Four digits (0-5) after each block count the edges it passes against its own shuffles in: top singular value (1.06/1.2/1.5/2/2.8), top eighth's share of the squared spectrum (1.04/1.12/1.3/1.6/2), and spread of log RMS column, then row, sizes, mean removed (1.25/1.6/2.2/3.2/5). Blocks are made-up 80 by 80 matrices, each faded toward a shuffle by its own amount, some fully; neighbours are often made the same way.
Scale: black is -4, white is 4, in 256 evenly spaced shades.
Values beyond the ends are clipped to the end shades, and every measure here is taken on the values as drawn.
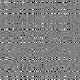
5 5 2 4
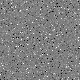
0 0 0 0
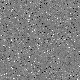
2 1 0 0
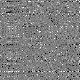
4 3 1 2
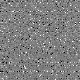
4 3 1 2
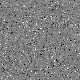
1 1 0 0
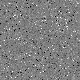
0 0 0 0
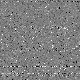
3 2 0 2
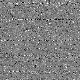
2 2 0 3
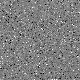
0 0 0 0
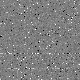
2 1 0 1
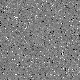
1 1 0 0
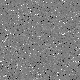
0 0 0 0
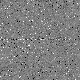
2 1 0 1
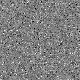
2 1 0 0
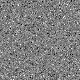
0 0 0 1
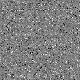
3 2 0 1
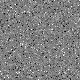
2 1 0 0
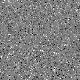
3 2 0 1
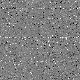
2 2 1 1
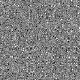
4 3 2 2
